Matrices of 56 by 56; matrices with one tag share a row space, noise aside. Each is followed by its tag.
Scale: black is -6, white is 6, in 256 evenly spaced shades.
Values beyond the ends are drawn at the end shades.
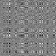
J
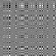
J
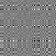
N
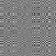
N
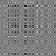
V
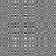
V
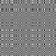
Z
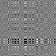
V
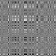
V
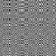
J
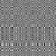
Z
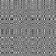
Z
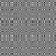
Z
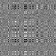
V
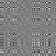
N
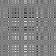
V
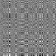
J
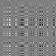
J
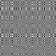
Z
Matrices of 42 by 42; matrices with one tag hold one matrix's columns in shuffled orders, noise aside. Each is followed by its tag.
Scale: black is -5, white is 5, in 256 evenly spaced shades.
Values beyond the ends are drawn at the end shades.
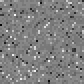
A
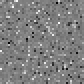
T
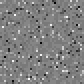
A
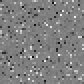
A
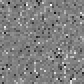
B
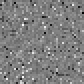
B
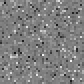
A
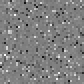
A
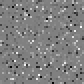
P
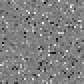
T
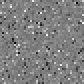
T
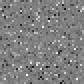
P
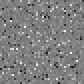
P
